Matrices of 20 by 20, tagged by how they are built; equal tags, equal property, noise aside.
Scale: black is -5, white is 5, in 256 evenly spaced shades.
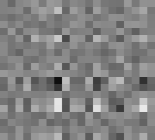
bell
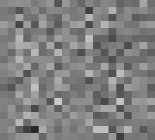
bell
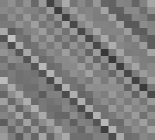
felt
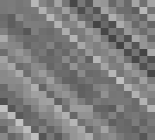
felt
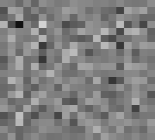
bell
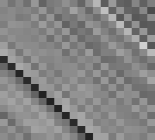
felt
